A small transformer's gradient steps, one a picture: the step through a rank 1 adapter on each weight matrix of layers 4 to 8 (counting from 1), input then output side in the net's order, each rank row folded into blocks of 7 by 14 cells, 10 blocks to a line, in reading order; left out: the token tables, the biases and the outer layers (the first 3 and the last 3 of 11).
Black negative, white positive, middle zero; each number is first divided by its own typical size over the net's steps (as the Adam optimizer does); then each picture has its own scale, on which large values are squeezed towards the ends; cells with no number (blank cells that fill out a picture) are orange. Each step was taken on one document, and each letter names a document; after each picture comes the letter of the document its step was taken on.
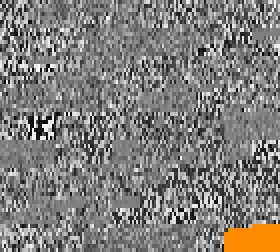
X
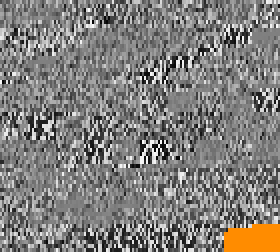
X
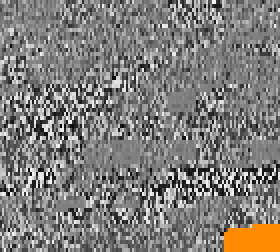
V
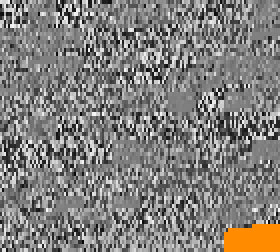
V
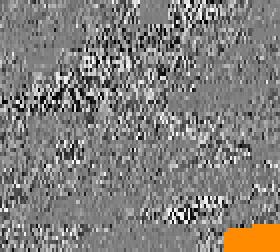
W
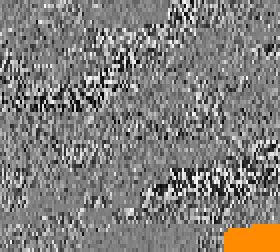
W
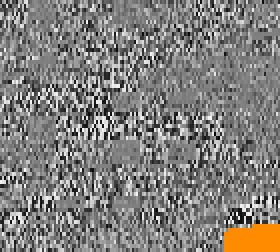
V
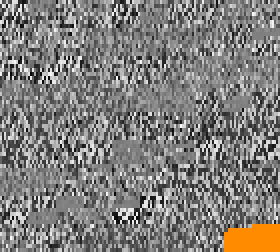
X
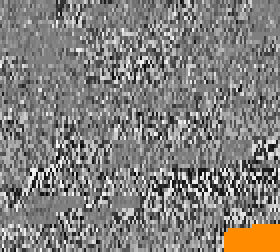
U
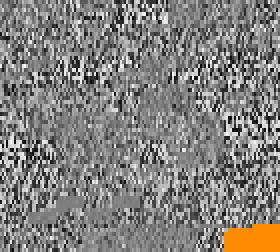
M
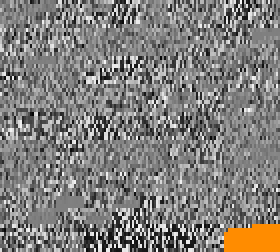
X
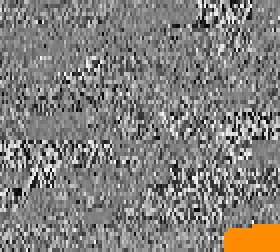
W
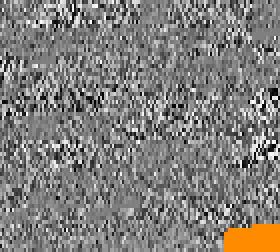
W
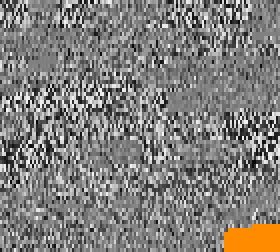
V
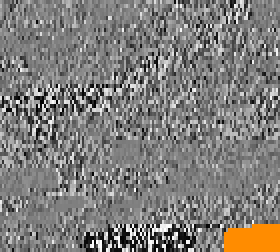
U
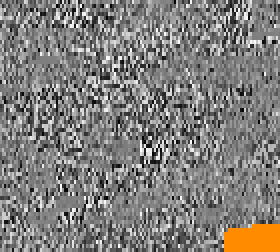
U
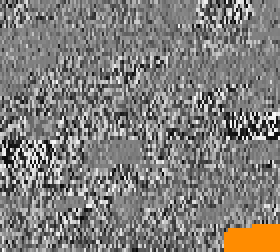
V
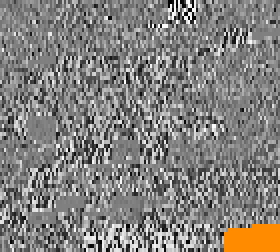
U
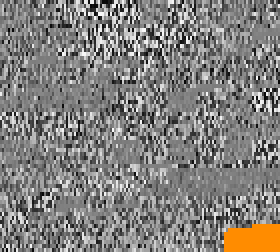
V
